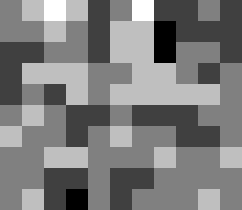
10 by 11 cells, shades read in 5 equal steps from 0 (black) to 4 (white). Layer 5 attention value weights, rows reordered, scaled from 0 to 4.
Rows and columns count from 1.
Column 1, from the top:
2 2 1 1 1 2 3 2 2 2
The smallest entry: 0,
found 3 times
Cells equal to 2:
48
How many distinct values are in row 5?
3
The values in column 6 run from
1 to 3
